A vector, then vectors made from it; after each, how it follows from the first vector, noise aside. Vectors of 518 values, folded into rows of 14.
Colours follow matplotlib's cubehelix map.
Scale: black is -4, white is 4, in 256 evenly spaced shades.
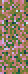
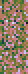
negated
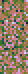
negated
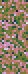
sign-scrambled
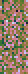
negated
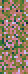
negated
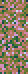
sign-scrambled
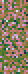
sign-scrambled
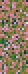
sign-scrambled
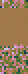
partly zeroed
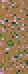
partly zeroed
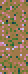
partly zeroed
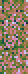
negated
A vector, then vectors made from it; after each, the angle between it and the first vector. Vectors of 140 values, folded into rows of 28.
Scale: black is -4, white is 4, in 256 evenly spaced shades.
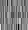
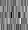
partly aligned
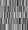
partly opposed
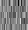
orthogonal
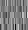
partly opposed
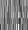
nearly opposite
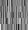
nearly parallel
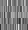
nearly opposite
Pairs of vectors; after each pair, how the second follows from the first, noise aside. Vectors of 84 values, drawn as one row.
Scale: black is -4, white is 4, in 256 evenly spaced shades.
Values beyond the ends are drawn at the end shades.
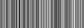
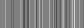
partly zeroed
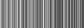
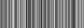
shuffled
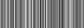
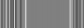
partly zeroed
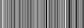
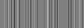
partly zeroed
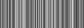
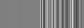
partly zeroed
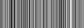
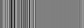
partly zeroed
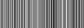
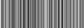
shuffled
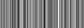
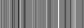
partly zeroed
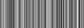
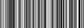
scaled up
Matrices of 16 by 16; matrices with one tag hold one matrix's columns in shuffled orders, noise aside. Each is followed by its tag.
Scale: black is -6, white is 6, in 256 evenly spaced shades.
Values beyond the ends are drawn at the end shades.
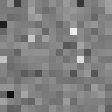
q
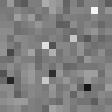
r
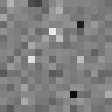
q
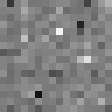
q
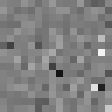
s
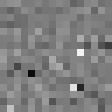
s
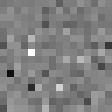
s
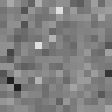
r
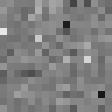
q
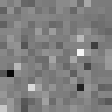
s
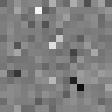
r
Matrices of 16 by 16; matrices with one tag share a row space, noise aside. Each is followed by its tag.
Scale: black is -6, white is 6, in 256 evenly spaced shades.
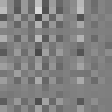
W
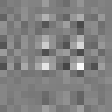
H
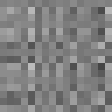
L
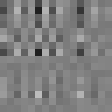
W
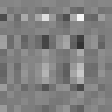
H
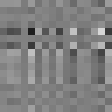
L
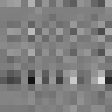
L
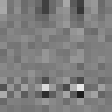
H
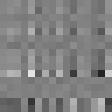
L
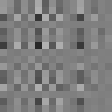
W
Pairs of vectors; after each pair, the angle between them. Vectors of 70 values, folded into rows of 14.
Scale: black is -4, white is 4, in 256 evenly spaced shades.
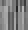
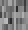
partly aligned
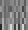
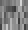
partly aligned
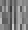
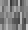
orthogonal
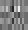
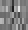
nearly parallel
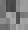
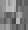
nearly opposite
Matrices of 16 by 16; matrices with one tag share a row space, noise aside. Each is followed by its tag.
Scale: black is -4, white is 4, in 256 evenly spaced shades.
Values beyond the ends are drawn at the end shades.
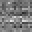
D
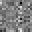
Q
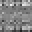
D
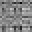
D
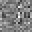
Q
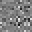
Q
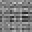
D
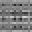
D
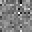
Q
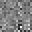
Q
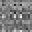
D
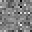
Q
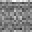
D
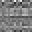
D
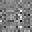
Q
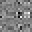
Q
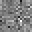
Q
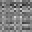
D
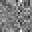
Q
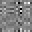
Q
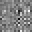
Q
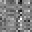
Q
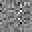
Q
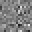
Q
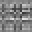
D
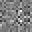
Q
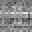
D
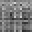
D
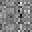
Q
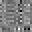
Q
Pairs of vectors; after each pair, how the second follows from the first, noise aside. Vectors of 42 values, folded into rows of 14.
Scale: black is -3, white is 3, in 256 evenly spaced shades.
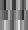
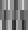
reversed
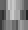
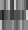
sign-scrambled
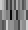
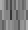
shrunk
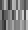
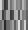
wrapped around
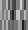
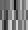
wrapped around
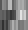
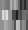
reversed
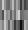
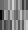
wrapped around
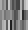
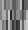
wrapped around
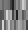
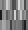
wrapped around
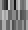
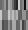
wrapped around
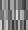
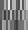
wrapped around
